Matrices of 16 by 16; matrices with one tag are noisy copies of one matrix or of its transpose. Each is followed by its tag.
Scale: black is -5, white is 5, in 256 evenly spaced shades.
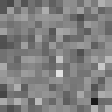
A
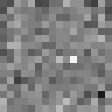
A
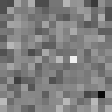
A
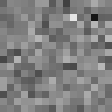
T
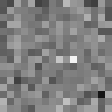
A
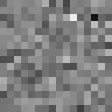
T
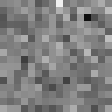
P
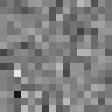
T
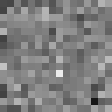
A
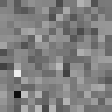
T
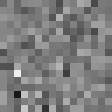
T
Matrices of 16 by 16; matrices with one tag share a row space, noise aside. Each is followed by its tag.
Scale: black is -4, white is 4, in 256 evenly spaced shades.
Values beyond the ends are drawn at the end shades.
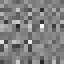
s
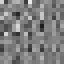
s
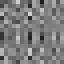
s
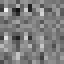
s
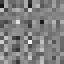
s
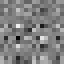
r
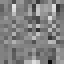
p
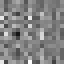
s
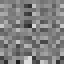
r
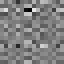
r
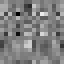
r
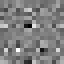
r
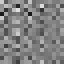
s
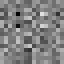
r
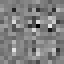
p
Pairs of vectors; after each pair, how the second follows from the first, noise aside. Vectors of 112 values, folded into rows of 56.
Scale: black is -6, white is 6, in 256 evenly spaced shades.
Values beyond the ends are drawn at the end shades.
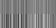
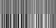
scaled up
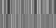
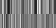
scaled up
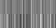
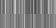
reversed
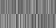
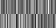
scaled up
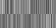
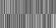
reversed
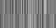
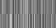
reversed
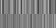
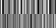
scaled up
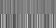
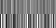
scaled up
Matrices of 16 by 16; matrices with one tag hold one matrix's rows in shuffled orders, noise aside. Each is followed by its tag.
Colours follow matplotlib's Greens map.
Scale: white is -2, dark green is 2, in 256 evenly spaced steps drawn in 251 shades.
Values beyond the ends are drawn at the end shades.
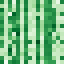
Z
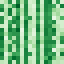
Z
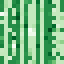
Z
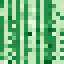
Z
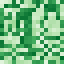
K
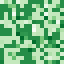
K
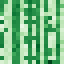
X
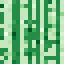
X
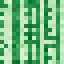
X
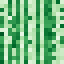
Z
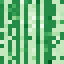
Z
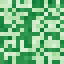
K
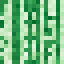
X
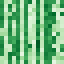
Z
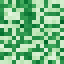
K
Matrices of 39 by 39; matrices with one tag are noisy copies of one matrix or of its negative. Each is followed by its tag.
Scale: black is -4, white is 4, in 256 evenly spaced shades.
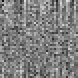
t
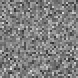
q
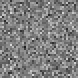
q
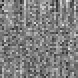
t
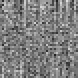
t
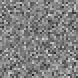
q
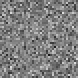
q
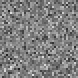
q
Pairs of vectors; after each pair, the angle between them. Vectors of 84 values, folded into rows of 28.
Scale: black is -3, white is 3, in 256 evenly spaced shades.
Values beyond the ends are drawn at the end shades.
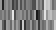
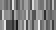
partly opposed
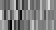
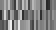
nearly opposite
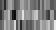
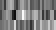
nearly parallel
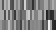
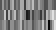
nearly opposite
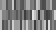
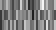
partly opposed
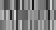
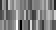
partly opposed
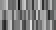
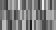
nearly opposite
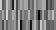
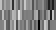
partly aligned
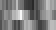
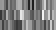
partly aligned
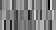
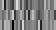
orthogonal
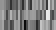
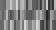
nearly opposite
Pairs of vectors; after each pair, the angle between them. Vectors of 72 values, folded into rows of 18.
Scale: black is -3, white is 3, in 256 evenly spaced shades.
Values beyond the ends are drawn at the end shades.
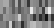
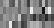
nearly parallel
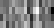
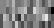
partly aligned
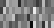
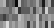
partly opposed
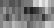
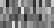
orthogonal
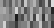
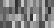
partly opposed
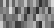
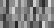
partly aligned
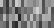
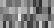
partly opposed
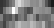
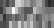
nearly parallel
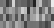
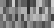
nearly parallel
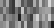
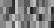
partly aligned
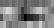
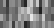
partly opposed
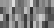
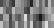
nearly opposite
